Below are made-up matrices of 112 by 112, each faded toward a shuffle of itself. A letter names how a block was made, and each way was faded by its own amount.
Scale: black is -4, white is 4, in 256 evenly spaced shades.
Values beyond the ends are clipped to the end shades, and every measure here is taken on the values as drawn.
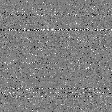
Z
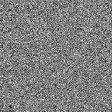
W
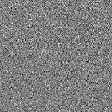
W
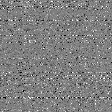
Z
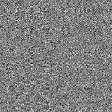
W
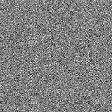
W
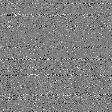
Z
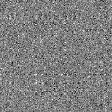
W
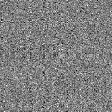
W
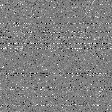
Z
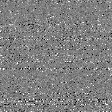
Z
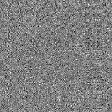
W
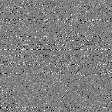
Z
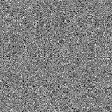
W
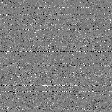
Z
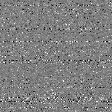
Z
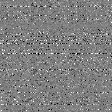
Z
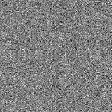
W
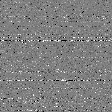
Z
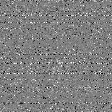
Z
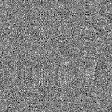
W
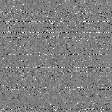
Z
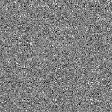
W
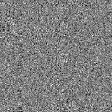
W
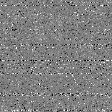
Z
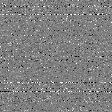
Z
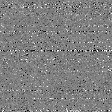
Z
